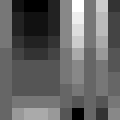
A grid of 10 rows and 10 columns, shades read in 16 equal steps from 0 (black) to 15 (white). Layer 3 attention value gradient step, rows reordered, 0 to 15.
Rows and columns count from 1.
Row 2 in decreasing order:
14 11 8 7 7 4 2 2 1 1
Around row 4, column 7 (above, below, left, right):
13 10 8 7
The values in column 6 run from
5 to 8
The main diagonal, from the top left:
7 2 1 2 4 7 8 6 5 8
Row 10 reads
6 9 10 10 9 5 0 6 3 8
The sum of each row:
55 57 56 58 57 59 60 58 63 66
